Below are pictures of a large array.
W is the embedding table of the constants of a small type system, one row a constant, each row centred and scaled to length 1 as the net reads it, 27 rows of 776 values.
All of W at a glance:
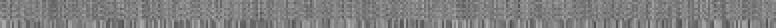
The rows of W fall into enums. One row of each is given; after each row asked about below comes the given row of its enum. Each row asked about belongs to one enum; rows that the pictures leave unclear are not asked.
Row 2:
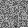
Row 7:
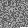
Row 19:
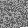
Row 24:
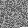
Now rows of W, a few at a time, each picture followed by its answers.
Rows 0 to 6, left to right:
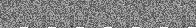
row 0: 7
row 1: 2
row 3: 24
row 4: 2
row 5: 7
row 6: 2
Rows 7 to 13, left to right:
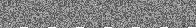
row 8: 19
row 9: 7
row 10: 2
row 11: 7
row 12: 19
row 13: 2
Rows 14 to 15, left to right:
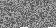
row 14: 19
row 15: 7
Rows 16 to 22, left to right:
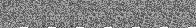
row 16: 7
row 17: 2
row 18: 2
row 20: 19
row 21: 24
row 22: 24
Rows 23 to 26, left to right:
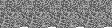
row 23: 24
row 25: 24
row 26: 24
